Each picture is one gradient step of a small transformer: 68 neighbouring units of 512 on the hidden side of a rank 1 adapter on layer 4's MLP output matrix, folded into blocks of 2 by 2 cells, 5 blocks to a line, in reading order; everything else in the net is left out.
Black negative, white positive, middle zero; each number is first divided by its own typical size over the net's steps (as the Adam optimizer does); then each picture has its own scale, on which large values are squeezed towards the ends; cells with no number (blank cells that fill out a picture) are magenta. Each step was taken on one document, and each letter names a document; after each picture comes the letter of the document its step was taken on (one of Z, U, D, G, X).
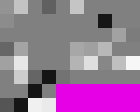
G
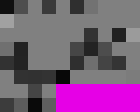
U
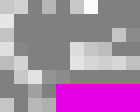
G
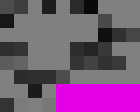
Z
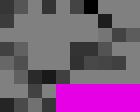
Z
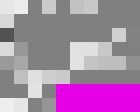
G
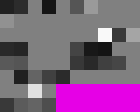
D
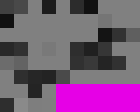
Z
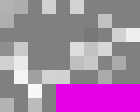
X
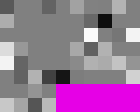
U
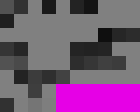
D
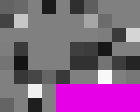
X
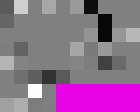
Z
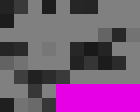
D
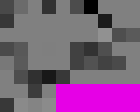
Z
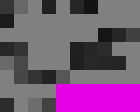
D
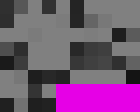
U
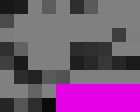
G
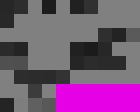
D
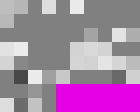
U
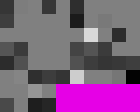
U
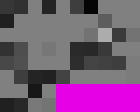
Z
